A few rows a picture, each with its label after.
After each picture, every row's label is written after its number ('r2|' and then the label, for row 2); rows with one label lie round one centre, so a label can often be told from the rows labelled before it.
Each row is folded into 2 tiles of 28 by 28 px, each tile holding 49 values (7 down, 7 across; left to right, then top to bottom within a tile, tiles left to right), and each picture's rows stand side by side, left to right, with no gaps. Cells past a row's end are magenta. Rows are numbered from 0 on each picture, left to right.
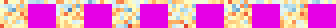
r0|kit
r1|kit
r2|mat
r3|mat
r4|kit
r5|kit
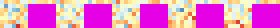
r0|mat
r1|mat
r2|mat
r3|kit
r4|mat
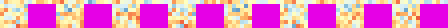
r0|mat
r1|kit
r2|kit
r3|mat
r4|kit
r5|mat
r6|kit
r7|kit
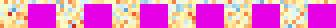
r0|kit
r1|mat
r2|kit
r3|kit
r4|kit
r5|mat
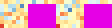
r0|kit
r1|kit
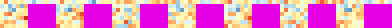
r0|kit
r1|kit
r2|mat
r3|kit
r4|kit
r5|mat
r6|kit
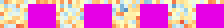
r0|mat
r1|mat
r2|kit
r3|mat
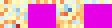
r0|mat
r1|kit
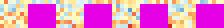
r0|kit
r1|mat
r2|mat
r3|kit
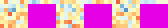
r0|kit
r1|mat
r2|kit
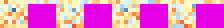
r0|kit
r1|mat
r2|kit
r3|mat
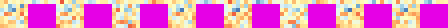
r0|kit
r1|kit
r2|mat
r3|kit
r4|kit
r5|mat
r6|kit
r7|kit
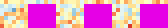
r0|kit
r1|mat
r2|mat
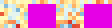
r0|mat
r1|mat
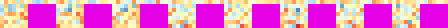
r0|kit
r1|kit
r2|kit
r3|mat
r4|mat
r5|mat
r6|mat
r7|mat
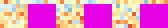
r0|kit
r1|kit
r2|mat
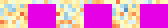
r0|kit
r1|mat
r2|kit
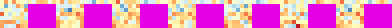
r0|mat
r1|kit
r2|kit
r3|kit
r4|kit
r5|mat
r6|kit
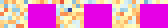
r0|mat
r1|kit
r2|kit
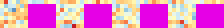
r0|kit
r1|mat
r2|mat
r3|mat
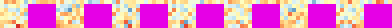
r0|mat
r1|kit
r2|mat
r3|mat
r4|mat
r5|kit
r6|mat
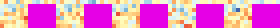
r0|kit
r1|kit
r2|kit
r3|mat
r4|kit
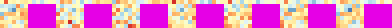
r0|kit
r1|mat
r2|mat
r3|kit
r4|kit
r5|kit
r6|kit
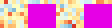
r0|kit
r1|mat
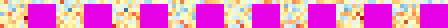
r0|kit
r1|kit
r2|kit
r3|mat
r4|mat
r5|mat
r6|kit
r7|kit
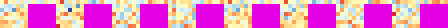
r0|kit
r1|kit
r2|mat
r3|mat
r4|kit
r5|kit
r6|mat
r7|mat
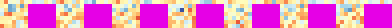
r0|kit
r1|kit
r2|kit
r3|kit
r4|mat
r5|kit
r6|kit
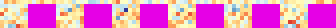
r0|mat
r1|kit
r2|kit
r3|kit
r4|kit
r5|mat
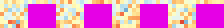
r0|mat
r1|mat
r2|kit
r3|mat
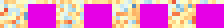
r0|mat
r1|mat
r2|kit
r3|kit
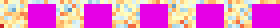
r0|kit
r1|kit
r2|mat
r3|mat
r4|mat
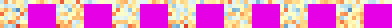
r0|mat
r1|kit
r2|mat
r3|mat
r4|kit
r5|mat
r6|kit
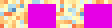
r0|kit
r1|mat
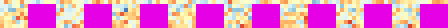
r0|kit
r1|mat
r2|kit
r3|kit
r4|mat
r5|kit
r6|mat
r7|mat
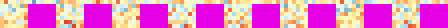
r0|kit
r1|mat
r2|kit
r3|mat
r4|mat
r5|mat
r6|kit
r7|mat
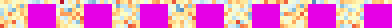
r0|kit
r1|kit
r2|mat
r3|kit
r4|mat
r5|kit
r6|mat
